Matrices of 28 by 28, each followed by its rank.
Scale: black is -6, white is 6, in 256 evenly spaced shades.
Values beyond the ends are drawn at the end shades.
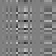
one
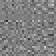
five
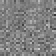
five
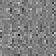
five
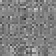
five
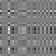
one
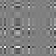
one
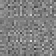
five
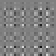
one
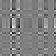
one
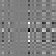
one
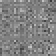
five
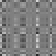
one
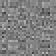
five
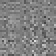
five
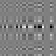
one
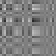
one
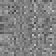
five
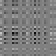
one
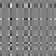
one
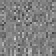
five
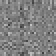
five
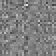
five
